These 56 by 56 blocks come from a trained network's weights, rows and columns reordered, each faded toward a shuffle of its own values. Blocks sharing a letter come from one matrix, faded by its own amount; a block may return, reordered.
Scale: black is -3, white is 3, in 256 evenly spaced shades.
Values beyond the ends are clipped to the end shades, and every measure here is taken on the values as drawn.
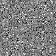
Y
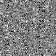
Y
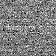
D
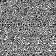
D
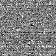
D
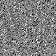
Y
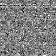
D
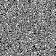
Y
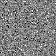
Y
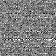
D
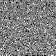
Y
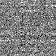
D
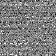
D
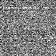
D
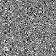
Y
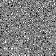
Y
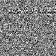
D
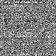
D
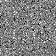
Y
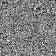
Y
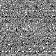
D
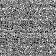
D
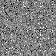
Y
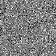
Y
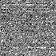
D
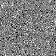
Y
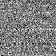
D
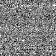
D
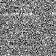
D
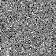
Y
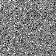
Y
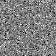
Y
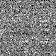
D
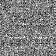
D
